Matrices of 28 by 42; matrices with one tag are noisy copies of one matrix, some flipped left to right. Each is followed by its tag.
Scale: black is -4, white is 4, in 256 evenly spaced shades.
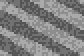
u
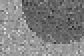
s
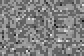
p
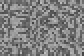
p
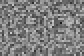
p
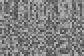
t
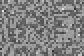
p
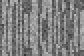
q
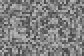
p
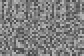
t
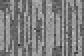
q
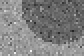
s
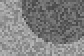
s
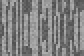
q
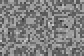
p
